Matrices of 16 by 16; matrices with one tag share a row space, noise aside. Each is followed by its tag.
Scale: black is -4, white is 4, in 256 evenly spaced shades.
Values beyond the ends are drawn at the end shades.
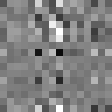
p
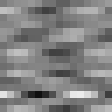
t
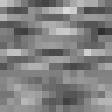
t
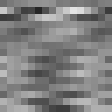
t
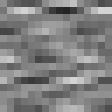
t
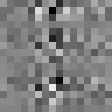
p
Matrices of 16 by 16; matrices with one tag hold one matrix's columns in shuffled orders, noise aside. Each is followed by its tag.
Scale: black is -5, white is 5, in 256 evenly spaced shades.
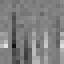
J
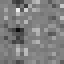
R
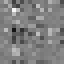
R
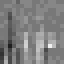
J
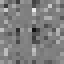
R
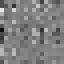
R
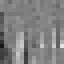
J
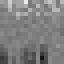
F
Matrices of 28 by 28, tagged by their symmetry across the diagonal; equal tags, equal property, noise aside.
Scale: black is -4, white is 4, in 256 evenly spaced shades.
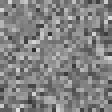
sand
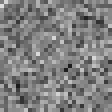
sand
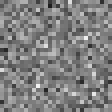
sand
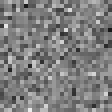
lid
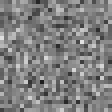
lid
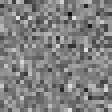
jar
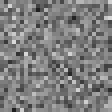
jar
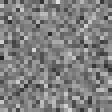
lid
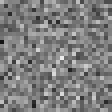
jar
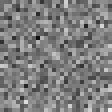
sand
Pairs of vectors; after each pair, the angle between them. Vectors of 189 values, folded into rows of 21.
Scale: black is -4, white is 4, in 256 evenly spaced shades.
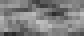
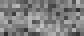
partly aligned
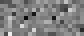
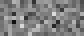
partly aligned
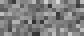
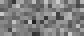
nearly parallel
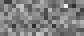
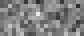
orthogonal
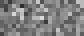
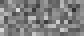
orthogonal
